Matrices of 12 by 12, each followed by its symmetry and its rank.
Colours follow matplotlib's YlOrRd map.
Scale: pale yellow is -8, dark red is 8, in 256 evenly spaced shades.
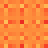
symmetric, rank one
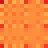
symmetric, rank one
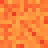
symmetric, full rank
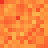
symmetric, full rank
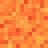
symmetric, full rank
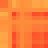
symmetric, rank one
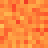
antisymmetric, full rank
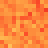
antisymmetric, full rank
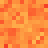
symmetric, full rank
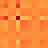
symmetric, rank one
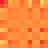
symmetric, rank one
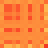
symmetric, rank one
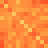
symmetric, full rank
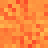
antisymmetric, full rank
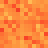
antisymmetric, full rank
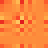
symmetric, rank one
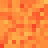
antisymmetric, full rank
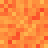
symmetric, full rank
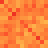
symmetric, full rank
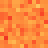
antisymmetric, full rank
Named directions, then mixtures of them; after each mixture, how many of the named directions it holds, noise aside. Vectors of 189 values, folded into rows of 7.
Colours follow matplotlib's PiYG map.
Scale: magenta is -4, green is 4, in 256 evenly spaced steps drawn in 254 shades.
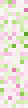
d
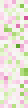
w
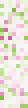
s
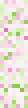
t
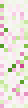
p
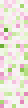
two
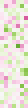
one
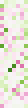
one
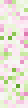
two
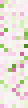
two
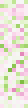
two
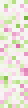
one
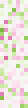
one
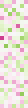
three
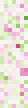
one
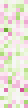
two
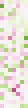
three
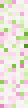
three
